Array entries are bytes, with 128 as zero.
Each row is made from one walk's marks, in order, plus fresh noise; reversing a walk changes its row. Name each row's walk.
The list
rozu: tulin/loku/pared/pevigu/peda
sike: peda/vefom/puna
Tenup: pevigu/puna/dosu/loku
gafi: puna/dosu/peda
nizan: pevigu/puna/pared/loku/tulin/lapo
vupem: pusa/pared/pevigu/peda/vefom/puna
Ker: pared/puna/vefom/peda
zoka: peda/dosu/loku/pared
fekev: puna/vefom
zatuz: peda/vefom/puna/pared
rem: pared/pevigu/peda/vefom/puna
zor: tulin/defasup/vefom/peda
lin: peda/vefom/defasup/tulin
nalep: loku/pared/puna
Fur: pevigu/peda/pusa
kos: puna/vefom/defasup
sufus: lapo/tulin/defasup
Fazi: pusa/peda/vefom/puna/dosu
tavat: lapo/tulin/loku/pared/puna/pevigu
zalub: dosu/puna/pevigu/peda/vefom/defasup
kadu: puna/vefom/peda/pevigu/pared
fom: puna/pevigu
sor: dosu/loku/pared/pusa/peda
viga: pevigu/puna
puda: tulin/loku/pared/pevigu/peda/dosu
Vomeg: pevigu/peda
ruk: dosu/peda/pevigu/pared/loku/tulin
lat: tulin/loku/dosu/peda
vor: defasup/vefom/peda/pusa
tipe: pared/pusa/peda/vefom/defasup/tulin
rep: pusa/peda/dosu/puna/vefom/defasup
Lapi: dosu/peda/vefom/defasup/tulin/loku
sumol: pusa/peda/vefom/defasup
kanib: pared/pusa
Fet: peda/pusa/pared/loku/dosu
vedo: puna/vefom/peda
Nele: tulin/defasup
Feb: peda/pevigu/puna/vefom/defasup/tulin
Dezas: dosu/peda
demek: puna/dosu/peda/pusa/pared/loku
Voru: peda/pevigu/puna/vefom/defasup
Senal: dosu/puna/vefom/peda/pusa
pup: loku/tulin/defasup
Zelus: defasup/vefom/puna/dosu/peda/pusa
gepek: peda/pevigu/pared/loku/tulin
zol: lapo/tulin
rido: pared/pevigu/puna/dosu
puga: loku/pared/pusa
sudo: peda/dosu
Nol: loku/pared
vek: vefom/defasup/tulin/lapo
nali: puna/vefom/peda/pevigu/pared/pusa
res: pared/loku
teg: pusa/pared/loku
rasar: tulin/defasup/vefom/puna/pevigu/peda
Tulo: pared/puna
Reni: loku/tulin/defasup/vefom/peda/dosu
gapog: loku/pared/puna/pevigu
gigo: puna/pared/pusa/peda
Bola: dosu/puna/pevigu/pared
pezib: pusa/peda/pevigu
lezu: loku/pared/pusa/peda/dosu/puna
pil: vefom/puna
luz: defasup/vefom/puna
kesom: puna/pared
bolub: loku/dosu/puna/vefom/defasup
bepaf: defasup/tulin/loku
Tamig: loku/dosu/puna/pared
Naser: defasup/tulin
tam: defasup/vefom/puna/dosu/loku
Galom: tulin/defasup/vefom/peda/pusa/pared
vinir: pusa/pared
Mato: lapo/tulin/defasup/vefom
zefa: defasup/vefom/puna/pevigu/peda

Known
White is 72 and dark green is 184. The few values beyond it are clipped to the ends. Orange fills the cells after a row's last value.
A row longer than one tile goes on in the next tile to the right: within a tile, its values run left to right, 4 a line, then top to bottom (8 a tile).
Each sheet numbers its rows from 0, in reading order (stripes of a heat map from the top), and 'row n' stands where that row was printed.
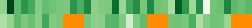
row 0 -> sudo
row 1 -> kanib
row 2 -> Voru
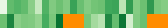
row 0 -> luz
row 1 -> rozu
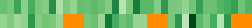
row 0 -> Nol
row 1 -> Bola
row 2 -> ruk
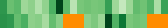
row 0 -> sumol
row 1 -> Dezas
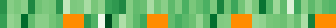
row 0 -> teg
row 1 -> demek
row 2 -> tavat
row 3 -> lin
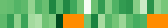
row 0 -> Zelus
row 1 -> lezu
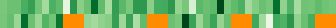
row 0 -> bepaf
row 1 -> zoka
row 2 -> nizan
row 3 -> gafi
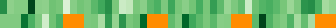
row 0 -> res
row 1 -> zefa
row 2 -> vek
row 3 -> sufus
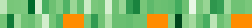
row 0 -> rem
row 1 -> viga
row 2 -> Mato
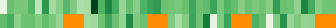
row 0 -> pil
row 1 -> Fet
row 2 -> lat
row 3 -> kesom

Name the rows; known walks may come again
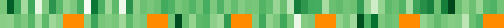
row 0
zatuz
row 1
sike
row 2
zol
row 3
Galom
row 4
Dezas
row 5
rido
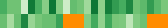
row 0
Tenup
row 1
puda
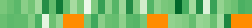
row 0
Nele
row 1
nalep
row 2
Feb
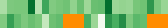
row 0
Tulo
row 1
gigo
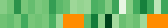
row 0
pup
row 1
zalub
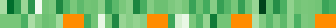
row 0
Voru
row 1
kesom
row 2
fom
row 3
sudo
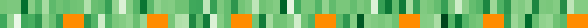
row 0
gafi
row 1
kos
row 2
rozu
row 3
rem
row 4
Senal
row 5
sor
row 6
teg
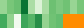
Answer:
vedo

